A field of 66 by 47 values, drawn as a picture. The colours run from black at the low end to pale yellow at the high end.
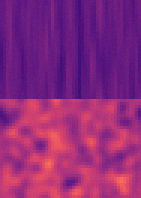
The table splits into 2 rows of 1 panel. Panel 1,1: low, streaked downward, faint in contrast. Panel 2,1: middling, blotchy.
